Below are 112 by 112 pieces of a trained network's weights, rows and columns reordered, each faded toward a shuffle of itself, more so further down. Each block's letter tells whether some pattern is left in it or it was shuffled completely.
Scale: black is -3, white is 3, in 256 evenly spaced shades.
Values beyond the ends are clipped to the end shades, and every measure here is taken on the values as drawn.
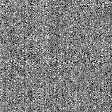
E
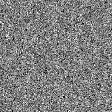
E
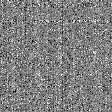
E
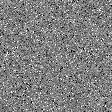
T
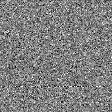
E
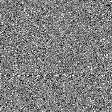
E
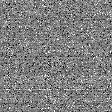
E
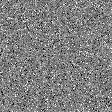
T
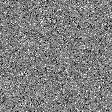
T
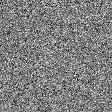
T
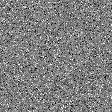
T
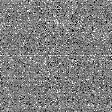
E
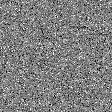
T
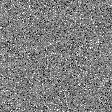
T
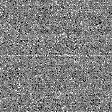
E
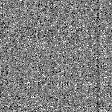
E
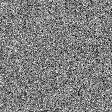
T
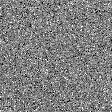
T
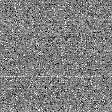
E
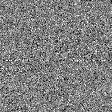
E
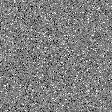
T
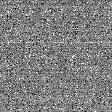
E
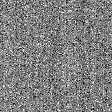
E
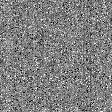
E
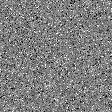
T
